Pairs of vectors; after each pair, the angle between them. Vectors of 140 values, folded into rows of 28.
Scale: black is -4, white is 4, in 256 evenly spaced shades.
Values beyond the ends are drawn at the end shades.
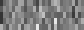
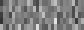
nearly parallel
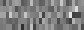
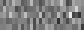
nearly parallel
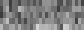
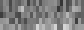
nearly parallel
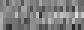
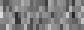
orthogonal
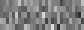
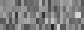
nearly opposite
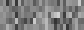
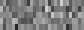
partly aligned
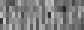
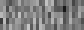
nearly parallel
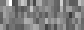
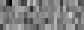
nearly opposite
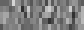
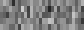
nearly opposite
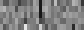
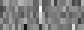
nearly opposite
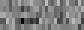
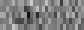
partly aligned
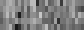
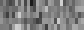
nearly opposite
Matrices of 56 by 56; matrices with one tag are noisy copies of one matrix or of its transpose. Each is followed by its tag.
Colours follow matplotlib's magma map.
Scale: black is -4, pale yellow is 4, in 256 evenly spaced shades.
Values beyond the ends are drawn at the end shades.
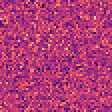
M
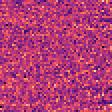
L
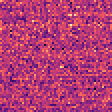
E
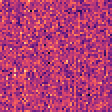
E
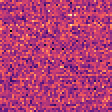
E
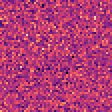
M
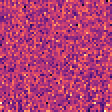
L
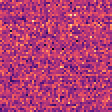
E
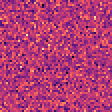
M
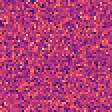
M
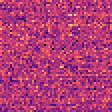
E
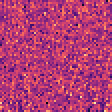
L
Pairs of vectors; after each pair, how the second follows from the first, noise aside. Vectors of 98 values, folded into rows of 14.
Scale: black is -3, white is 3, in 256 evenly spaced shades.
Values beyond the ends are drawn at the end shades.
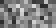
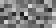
shuffled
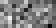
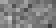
shrunk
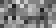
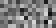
shuffled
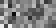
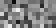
shuffled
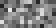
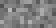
shrunk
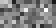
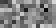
negated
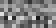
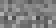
shrunk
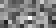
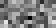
negated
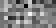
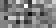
negated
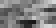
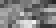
negated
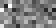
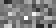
shuffled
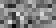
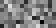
shuffled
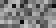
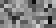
shuffled
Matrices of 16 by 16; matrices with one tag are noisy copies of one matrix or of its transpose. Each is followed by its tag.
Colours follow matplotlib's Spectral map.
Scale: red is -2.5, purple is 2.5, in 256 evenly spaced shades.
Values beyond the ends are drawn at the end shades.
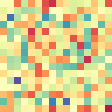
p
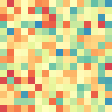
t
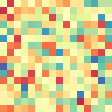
t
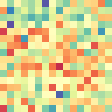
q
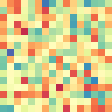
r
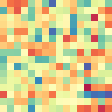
r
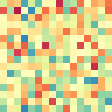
t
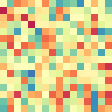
r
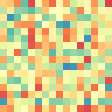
p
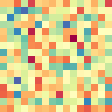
p
